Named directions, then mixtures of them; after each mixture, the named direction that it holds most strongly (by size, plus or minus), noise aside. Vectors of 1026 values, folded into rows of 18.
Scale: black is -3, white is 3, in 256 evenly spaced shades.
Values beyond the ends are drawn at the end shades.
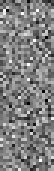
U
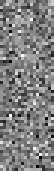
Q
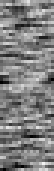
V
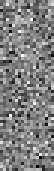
Q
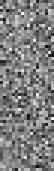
Q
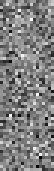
Q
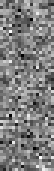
Q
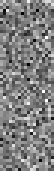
U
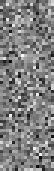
Q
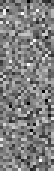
U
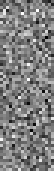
U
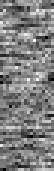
V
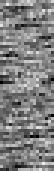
V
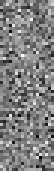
Q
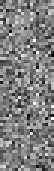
Q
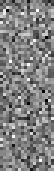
U
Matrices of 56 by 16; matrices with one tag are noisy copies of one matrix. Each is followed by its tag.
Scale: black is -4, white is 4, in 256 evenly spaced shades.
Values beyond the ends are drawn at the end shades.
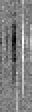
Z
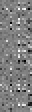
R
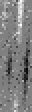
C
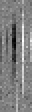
Z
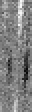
C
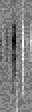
Z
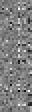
R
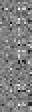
R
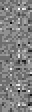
R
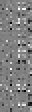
R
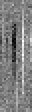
Z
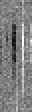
Z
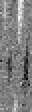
C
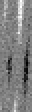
C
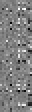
R
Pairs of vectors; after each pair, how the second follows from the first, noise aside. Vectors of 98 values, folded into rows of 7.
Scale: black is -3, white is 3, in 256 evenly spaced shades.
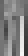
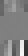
partly zeroed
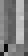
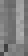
shrunk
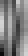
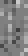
partly zeroed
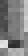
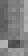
shrunk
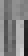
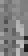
partly zeroed
